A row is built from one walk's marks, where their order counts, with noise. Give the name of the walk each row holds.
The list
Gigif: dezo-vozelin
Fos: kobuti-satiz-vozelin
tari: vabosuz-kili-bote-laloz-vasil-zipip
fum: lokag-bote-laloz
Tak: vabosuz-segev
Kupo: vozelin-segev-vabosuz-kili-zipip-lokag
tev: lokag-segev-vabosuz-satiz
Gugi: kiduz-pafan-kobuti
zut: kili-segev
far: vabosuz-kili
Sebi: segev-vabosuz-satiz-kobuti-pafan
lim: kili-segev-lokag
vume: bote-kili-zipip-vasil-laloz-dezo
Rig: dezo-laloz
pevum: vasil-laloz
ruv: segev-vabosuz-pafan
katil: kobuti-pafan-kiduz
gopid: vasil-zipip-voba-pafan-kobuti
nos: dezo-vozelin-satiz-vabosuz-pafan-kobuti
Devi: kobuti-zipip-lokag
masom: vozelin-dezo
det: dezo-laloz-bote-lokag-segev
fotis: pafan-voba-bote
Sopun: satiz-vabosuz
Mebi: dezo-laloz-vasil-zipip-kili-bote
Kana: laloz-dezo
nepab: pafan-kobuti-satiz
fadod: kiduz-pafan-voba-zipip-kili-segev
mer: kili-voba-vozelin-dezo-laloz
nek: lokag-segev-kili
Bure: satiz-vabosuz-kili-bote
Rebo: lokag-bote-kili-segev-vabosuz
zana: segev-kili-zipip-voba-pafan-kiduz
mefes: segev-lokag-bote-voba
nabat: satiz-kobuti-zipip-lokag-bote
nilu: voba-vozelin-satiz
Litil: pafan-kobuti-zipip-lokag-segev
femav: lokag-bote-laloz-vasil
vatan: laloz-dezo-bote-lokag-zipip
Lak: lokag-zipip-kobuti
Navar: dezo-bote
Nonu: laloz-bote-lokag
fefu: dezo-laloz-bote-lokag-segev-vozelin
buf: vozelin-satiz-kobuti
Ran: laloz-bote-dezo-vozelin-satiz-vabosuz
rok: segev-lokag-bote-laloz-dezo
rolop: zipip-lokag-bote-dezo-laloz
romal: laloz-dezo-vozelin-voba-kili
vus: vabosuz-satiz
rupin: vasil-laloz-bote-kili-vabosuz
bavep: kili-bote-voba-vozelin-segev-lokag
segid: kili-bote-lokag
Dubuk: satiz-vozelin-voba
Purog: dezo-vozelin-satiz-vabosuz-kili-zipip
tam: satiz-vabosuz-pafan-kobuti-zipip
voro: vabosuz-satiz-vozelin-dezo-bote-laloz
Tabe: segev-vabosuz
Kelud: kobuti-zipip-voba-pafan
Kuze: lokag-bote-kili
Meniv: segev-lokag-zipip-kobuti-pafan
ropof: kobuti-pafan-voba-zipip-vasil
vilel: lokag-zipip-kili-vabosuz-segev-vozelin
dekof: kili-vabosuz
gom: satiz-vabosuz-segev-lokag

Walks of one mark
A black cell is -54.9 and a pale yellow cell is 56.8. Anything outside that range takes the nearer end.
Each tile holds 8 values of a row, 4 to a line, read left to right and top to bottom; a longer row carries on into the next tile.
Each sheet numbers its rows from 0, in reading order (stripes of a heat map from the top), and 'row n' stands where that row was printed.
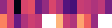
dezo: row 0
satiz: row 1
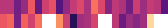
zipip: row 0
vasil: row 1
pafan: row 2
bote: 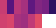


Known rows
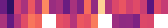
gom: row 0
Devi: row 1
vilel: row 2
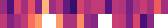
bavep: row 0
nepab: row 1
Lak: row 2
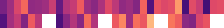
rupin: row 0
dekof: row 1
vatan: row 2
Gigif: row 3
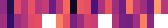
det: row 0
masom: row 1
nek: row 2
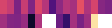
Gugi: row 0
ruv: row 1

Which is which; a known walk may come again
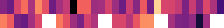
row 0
femav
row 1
Kana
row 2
Kupo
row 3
Gugi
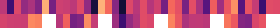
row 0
segid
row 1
romal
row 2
det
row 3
Fos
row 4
Gigif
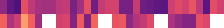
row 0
vus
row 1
tam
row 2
Navar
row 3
vilel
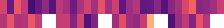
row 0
Bure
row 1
Lak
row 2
fotis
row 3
rupin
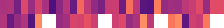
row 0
Sebi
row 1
Ran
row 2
Kuze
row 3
tari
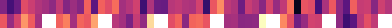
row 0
tev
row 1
vatan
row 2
zana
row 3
Purog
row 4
Kelud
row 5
masom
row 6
fadod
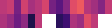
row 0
gopid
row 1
Rebo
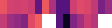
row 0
fefu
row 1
Tak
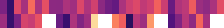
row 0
Litil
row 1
ruv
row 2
ropof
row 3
dekof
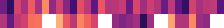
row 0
gom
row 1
nilu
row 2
nos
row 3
nepab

